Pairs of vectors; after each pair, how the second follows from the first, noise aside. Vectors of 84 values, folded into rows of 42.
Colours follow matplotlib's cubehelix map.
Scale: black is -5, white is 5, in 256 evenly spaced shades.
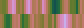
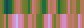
wrapped around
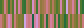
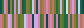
scaled up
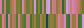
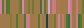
partly zeroed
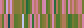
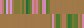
partly zeroed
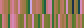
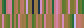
wrapped around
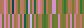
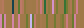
partly zeroed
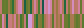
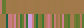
partly zeroed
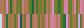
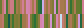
wrapped around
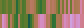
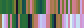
scaled up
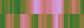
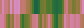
negated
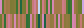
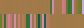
partly zeroed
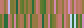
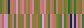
negated
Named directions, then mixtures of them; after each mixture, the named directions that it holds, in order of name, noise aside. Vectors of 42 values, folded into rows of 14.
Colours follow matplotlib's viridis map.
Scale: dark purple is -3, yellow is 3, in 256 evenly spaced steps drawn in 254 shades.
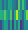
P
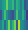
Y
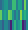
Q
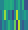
P, Y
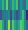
P, Y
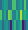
Q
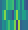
P, Y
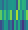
P, Q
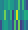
P, Y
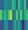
P, Q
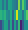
P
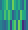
Q, Y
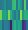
Q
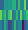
P, Q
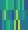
P, Y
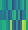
Q, Y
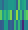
P, Q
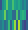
Q, Y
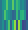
Q, Y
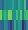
P, Q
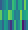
Q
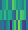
Q, Y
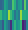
Q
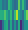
P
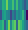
P, Y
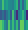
P
